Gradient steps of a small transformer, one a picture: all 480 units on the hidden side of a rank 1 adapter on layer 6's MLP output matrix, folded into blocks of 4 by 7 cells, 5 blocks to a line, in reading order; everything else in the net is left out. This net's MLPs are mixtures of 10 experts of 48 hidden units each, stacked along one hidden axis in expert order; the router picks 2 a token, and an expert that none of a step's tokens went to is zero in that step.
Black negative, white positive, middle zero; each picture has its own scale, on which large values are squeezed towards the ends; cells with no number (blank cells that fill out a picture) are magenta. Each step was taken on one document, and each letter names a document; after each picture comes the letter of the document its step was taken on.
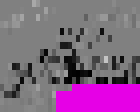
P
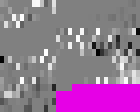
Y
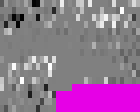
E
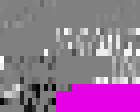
Y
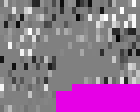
E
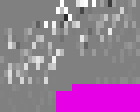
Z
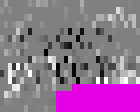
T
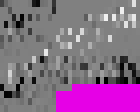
T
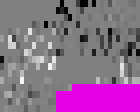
Z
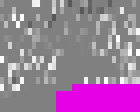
E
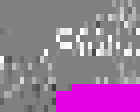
Y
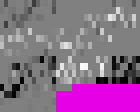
T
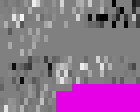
E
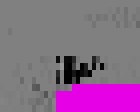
P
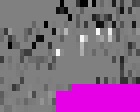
Z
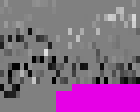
T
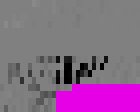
P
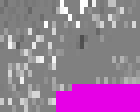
Z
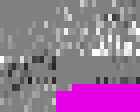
Y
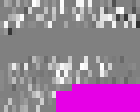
E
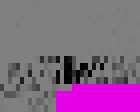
P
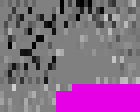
Z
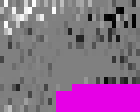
E
